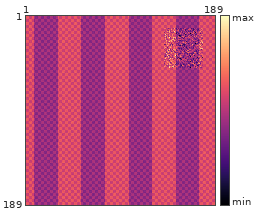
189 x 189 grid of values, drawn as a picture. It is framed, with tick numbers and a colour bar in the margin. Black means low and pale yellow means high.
Stripes running up and down repeat 4 times from left to right. There is no overall slope. The top right is the roughest part. In the top right lies a patch that is rougher than the rest.
